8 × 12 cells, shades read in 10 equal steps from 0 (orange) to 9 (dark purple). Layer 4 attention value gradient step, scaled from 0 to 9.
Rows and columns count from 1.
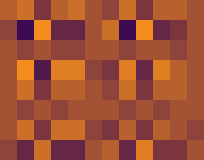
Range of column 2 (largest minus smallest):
9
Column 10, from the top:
3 7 4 1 3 5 3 6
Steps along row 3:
up down up same down same up down same up down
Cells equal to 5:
16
